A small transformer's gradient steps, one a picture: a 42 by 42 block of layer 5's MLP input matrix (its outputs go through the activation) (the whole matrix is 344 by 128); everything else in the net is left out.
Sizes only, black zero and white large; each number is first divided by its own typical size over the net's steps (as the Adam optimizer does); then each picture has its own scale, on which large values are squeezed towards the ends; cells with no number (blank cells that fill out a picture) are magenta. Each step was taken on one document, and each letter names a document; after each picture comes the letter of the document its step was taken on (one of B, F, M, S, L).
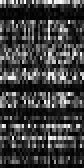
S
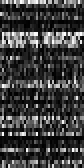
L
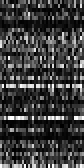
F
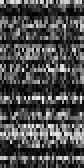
S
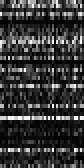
F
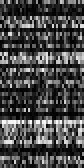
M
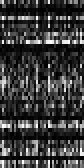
L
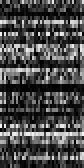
S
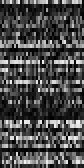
M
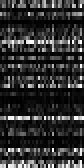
F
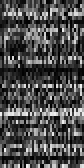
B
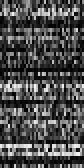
B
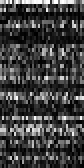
S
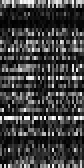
F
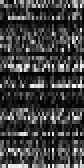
F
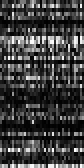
F
